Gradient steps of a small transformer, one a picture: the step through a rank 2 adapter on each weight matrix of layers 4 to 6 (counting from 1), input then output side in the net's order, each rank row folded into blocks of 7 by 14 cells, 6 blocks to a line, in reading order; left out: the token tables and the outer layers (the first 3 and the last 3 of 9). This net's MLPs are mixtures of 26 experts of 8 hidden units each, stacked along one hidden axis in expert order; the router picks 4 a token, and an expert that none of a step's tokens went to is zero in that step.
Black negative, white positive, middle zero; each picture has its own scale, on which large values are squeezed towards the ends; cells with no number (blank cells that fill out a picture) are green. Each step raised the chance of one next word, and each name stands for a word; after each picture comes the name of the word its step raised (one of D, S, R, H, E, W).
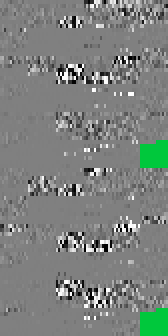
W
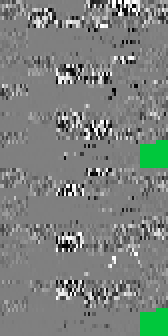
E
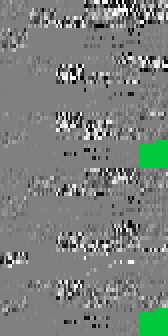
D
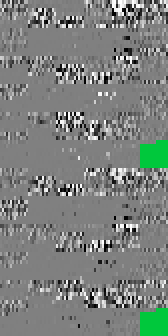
D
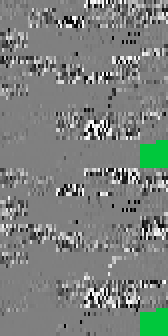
D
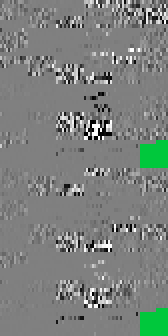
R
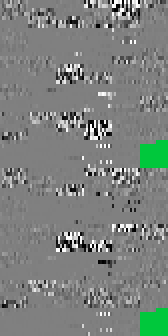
W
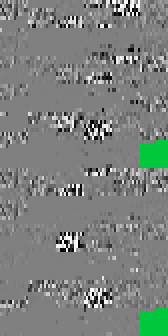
E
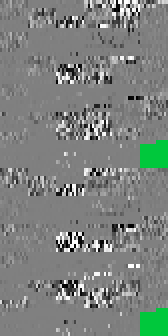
E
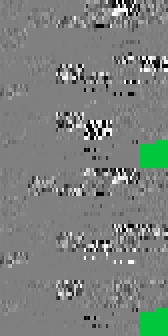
R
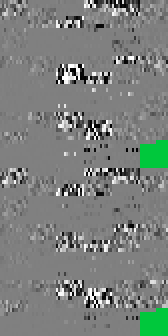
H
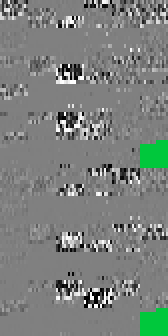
H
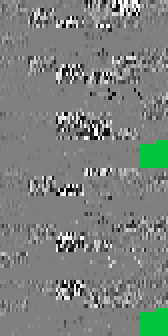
E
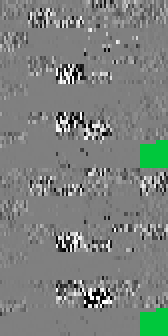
H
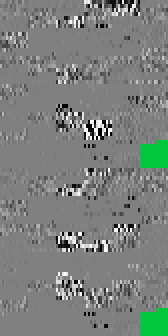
R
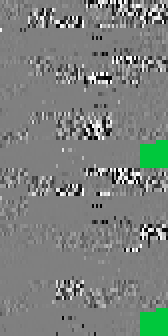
D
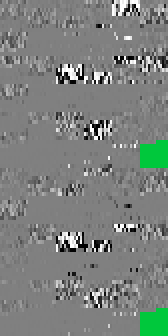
W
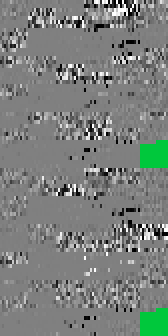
D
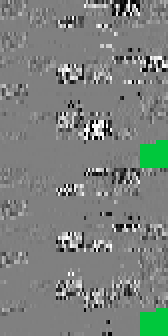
R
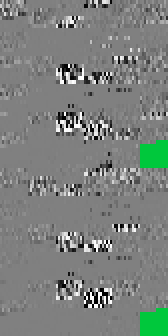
H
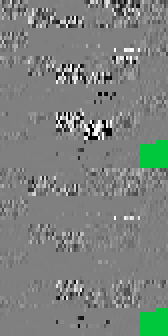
R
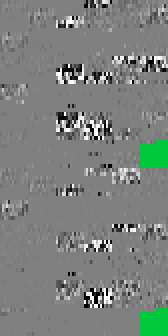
H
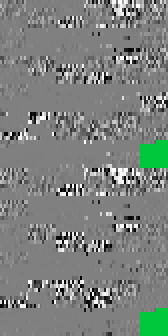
D
